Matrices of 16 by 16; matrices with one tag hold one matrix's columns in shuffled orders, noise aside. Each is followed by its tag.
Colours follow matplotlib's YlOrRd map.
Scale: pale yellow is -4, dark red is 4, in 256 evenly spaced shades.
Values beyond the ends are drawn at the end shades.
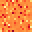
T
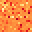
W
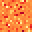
T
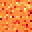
W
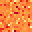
T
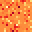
T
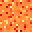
T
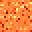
W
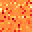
W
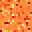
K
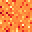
T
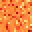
T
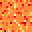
K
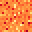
K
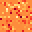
W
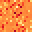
T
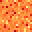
T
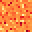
K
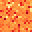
W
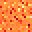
W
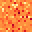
W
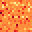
W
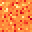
W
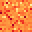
W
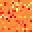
W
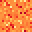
T
